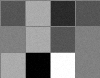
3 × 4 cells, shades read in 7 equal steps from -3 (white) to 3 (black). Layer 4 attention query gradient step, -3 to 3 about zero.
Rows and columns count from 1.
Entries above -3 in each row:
4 4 3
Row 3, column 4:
0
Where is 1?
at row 1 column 1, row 1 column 4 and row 2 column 3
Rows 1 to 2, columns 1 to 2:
1 -1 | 0 -1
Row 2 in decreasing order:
1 0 0 -1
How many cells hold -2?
0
